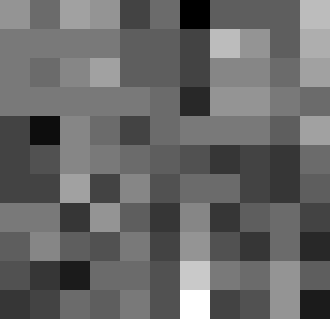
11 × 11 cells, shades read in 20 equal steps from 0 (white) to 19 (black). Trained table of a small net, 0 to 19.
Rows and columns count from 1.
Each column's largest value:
15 18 17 14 14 15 19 15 15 15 17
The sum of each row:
119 109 111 114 126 137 134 131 133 125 127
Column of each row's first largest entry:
7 7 7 7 2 8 10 3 11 3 11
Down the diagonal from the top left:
8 10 9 10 14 12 11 15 15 8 17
